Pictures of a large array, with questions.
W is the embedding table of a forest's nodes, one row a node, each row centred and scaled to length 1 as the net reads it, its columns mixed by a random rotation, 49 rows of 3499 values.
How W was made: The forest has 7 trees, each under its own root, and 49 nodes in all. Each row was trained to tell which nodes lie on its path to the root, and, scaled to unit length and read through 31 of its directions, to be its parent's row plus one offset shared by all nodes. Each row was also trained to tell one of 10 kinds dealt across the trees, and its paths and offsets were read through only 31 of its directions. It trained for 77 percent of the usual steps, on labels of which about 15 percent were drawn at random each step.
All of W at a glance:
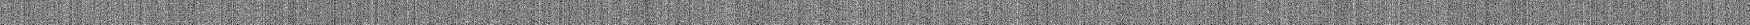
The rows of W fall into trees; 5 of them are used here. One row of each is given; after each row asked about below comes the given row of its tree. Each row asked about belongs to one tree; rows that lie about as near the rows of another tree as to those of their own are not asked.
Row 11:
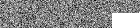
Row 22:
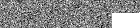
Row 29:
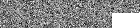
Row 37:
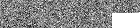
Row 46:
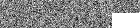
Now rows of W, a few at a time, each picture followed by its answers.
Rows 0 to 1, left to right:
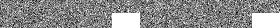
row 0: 22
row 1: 11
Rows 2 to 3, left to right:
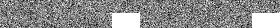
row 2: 29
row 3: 22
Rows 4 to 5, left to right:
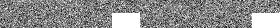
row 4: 37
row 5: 22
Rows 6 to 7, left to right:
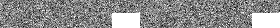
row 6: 22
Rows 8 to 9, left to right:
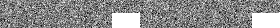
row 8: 11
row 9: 11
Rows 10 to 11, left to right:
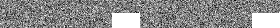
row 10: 46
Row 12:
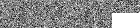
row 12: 46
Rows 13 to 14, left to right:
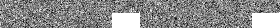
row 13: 29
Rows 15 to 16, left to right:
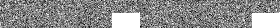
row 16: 22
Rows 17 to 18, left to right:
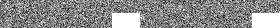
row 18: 22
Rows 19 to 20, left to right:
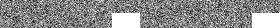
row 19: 46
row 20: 46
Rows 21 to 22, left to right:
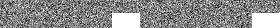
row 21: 11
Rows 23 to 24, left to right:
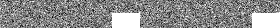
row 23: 29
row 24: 22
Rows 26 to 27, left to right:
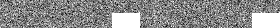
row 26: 37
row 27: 29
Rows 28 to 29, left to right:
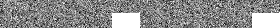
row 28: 11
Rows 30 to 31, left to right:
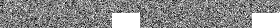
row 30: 11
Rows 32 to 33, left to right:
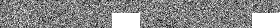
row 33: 37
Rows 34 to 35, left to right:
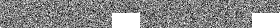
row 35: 46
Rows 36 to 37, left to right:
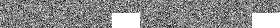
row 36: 22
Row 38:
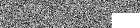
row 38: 22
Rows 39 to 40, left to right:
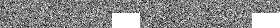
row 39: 11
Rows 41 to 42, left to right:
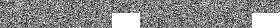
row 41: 11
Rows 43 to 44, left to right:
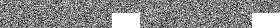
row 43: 22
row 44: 11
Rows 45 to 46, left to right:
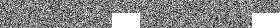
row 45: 22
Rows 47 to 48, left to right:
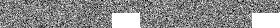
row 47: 11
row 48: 11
